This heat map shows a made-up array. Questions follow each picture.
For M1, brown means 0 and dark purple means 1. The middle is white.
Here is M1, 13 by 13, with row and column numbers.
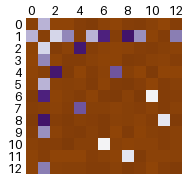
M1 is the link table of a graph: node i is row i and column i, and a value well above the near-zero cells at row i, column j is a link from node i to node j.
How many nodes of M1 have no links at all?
0
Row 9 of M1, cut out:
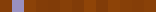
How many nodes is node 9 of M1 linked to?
1
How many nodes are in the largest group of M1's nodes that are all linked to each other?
2
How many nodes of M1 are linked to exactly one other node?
8
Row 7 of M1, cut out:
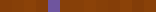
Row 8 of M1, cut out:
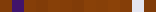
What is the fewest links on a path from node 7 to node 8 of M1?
4
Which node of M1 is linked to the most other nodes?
node 1
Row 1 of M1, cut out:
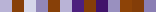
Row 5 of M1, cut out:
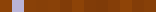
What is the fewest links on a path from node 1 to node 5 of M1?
1
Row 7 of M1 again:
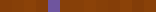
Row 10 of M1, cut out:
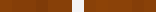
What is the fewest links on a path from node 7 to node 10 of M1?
5
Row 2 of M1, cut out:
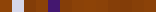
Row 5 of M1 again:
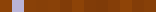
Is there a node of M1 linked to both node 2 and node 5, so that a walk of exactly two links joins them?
yes
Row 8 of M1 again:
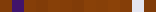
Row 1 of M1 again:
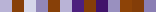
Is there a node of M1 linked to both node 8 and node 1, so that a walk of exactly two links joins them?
no
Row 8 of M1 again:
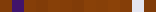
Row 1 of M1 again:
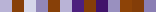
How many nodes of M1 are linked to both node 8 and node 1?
0
